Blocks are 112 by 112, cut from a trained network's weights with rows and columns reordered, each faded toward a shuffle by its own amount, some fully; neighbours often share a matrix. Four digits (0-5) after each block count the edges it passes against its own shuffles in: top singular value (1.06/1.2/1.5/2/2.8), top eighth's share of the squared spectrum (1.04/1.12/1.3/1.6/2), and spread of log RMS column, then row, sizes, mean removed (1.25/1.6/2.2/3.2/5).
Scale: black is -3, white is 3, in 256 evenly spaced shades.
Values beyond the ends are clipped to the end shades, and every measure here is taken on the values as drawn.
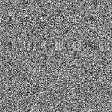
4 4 1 2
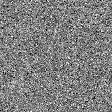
1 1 0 0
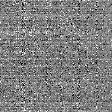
3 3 3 1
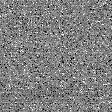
2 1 1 0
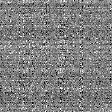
4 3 3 0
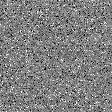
1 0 0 0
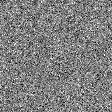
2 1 1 0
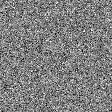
0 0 0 0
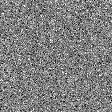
0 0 0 0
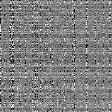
4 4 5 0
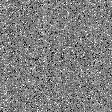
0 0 0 0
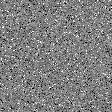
0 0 0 0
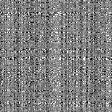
4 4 1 4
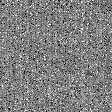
2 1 0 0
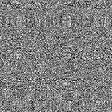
4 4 1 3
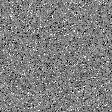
0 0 0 0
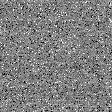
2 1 1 0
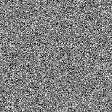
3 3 2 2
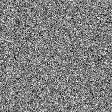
2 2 0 1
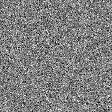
2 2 1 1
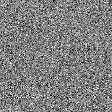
3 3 1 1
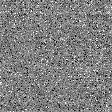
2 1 1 0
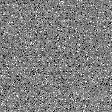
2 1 1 0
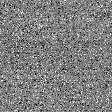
2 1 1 0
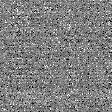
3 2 2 0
